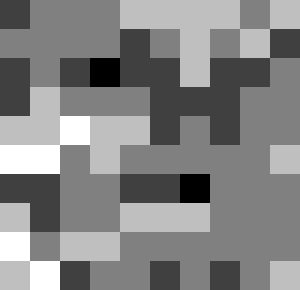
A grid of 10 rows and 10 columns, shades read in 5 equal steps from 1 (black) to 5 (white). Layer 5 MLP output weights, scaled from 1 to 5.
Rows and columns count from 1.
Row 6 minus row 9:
0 2 -1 0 0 0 0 0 0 1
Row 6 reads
5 5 3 4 3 3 3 3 3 4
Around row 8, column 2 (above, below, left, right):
2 3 4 3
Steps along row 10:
up down up same down up down up up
